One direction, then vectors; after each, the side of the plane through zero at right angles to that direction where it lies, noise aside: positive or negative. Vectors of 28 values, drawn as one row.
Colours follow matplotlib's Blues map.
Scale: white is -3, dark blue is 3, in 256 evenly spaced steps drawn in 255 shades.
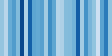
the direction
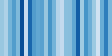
positive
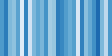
negative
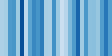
positive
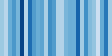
positive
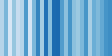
negative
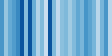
positive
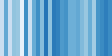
negative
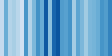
negative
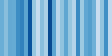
positive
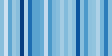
positive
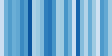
positive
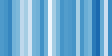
negative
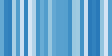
negative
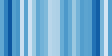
negative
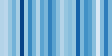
positive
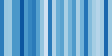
positive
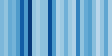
positive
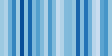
positive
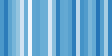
negative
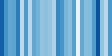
negative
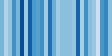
positive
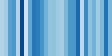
positive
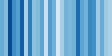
positive
